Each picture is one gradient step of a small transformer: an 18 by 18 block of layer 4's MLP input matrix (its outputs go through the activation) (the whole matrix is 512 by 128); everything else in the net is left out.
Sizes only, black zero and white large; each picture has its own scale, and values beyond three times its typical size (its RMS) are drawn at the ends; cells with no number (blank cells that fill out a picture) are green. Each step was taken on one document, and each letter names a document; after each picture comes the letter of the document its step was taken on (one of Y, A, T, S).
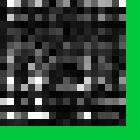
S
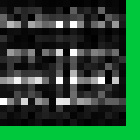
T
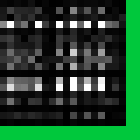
T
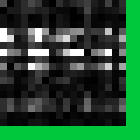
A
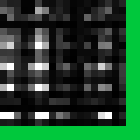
S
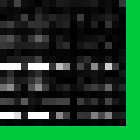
S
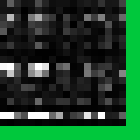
S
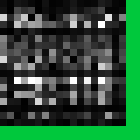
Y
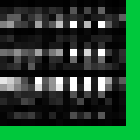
T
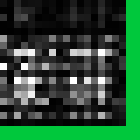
Y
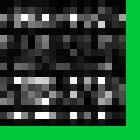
Y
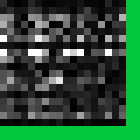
A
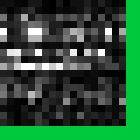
A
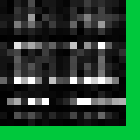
Y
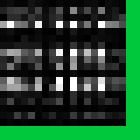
T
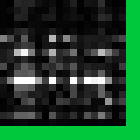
Y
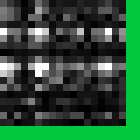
A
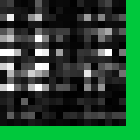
S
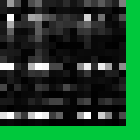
S
